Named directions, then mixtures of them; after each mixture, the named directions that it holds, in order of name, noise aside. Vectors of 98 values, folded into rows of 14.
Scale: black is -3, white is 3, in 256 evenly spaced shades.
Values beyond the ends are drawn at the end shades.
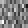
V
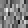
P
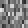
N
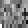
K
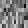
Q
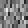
P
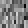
Q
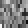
K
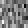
Q, V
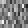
V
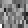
K, Q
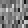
N, P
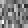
Q, V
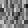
N, V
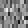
P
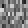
N
